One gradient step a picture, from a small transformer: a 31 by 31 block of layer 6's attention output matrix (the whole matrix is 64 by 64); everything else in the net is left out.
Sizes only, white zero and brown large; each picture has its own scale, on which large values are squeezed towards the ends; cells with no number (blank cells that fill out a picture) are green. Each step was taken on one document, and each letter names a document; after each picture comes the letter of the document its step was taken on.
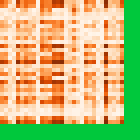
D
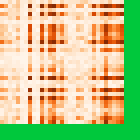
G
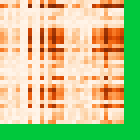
G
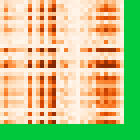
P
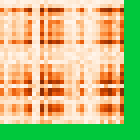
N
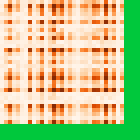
P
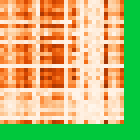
D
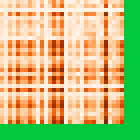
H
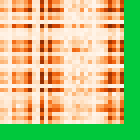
N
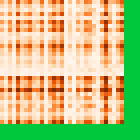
H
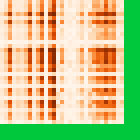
P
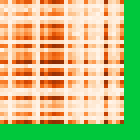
D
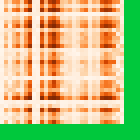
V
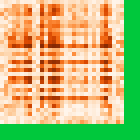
V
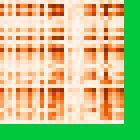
G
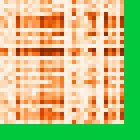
N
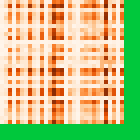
P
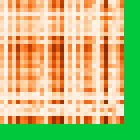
H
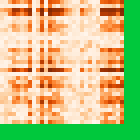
N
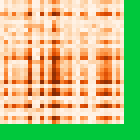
V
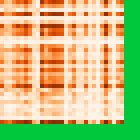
D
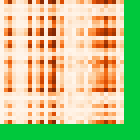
P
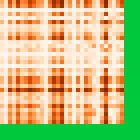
H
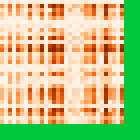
G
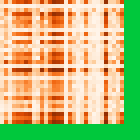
D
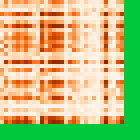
D
